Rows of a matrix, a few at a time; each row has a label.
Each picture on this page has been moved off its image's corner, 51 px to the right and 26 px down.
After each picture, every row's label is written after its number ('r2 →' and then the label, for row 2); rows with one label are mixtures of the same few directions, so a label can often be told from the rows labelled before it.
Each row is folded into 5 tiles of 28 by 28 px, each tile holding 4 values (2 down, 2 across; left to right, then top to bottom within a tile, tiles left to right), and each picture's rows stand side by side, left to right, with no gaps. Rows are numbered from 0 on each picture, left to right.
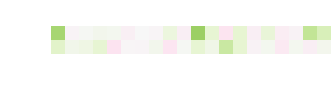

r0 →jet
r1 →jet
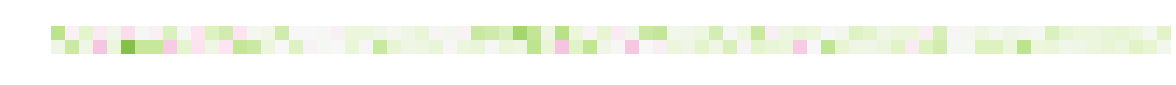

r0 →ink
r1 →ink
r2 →ink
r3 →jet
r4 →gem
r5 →ink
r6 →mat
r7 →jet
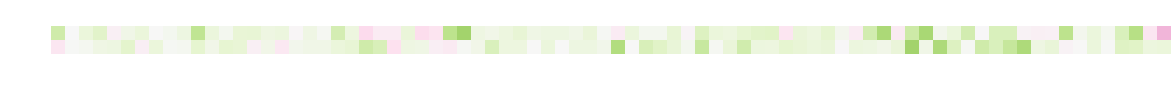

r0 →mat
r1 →jet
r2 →jet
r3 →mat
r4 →mat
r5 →jet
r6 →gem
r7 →jet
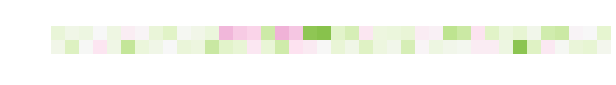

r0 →ink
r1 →jet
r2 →jet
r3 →ink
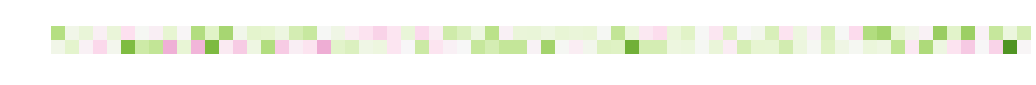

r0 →ink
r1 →mat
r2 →jet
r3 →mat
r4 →gem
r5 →jet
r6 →ink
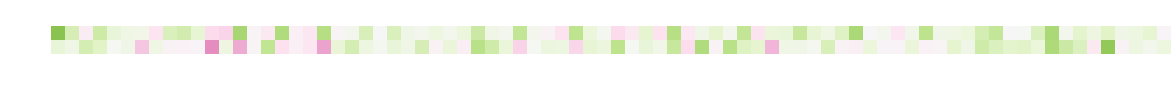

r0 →jet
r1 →gem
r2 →mat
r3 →ink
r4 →mat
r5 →gem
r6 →jet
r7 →mat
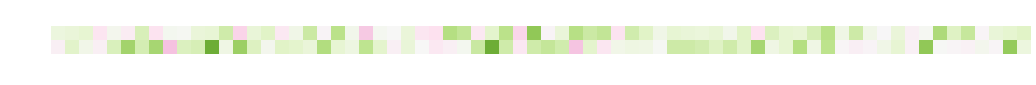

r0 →ink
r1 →gem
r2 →jet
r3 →mat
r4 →jet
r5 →gem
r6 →ink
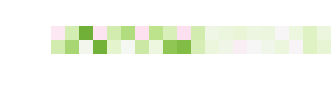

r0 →gem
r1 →ink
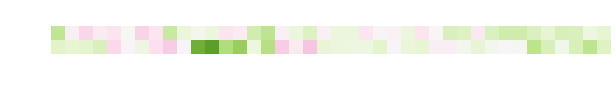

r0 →jet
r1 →gem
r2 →jet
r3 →jet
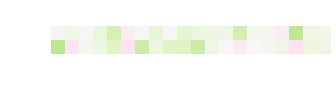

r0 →mat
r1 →ink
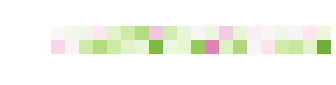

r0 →ink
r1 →mat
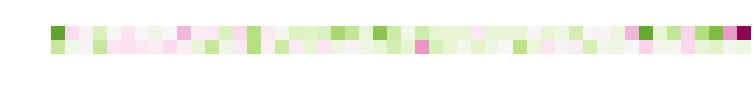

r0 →jet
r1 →mat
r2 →jet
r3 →ink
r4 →jet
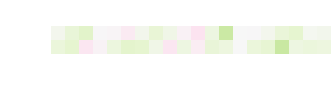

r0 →ink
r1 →jet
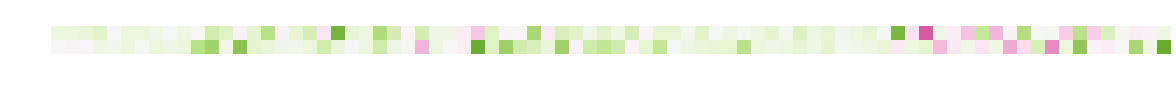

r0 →mat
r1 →gem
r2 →jet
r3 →mat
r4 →mat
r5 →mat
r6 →gem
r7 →mat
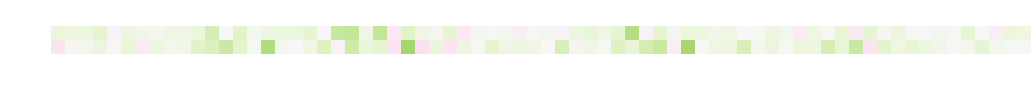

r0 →mat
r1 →mat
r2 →mat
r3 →jet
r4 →mat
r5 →ink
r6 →jet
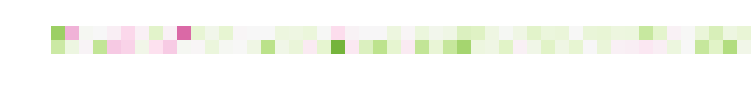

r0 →jet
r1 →ink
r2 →mat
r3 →ink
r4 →gem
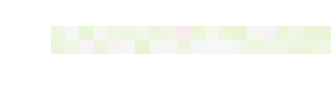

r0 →jet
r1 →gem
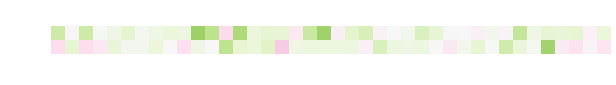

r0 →mat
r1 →jet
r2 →ink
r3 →gem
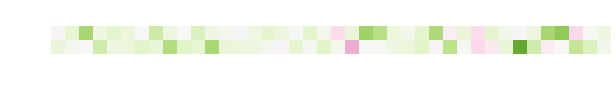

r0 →gem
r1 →gem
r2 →gem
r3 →ink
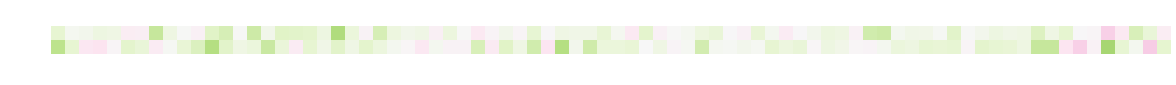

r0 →ink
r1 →mat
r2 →jet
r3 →mat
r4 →jet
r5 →jet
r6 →mat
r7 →ink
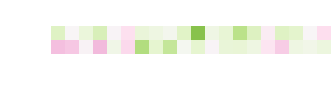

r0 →gem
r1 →jet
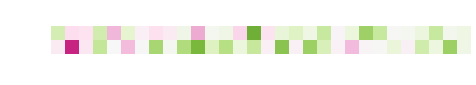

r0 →mat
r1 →mat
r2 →gem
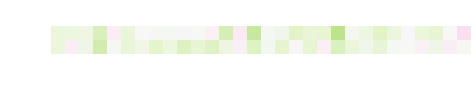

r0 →mat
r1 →mat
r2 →jet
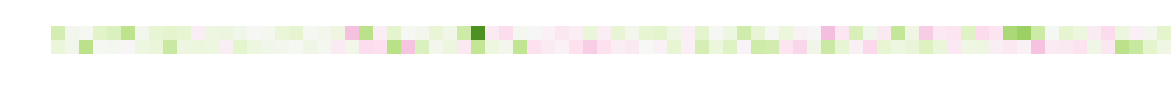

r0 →ink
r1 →ink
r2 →mat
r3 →jet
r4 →gem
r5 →ink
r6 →jet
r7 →gem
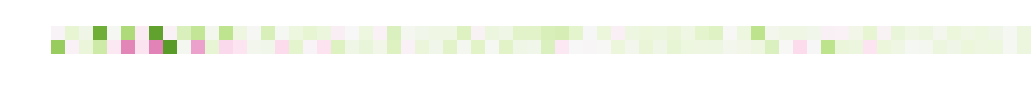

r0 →ink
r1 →mat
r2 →mat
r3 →gem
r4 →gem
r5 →ink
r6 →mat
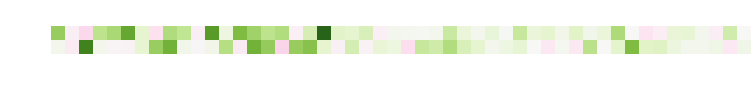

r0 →ink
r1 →jet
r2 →gem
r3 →ink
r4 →gem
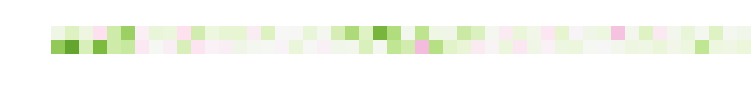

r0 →gem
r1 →mat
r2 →jet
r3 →gem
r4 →jet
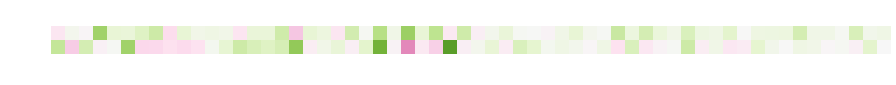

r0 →gem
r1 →ink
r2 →ink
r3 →ink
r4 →mat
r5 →ink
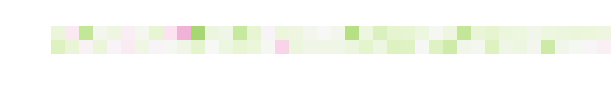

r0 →jet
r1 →jet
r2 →jet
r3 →mat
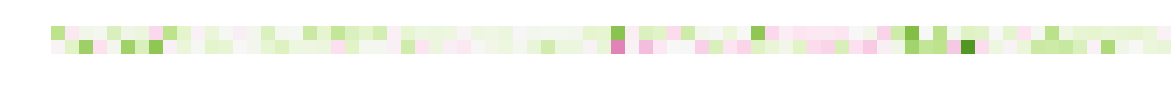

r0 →ink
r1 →jet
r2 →mat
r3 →ink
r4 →mat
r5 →jet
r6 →mat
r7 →mat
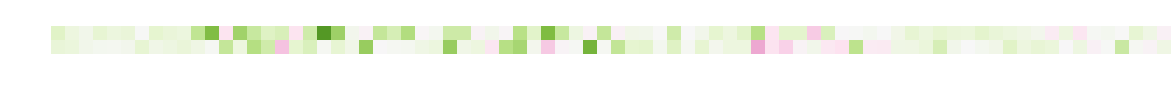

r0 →ink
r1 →jet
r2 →ink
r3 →ink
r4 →mat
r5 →mat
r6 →ink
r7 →jet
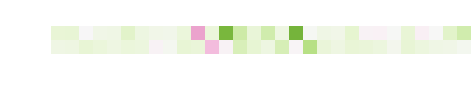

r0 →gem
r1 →gem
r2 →jet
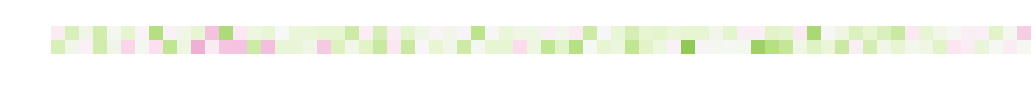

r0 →ink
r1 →mat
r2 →mat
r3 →ink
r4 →mat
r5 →mat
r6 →jet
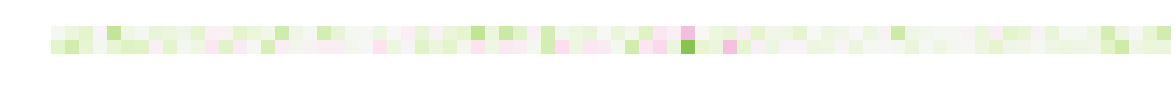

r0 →mat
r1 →gem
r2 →gem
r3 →mat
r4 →ink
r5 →mat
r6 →gem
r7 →jet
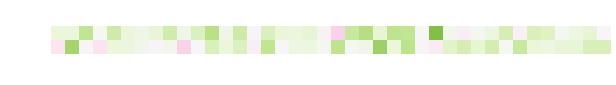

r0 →mat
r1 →mat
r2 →gem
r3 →gem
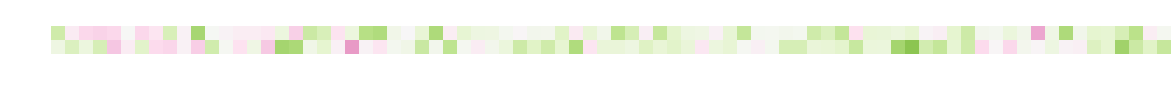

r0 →jet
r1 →gem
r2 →gem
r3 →ink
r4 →jet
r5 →ink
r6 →gem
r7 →jet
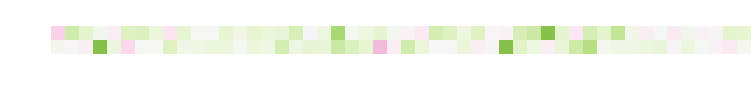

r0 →ink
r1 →jet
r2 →ink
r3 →ink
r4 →jet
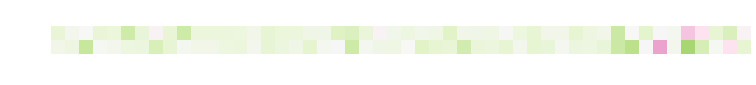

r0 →ink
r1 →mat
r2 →gem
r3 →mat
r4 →ink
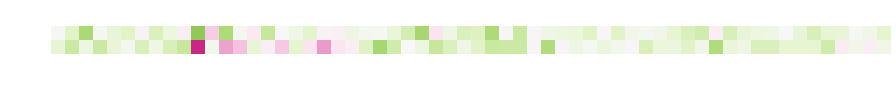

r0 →gem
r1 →mat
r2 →ink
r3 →mat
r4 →ink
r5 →gem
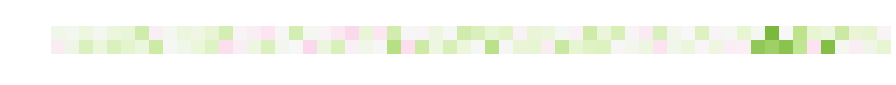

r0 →ink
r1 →ink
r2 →mat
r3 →gem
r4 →gem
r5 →mat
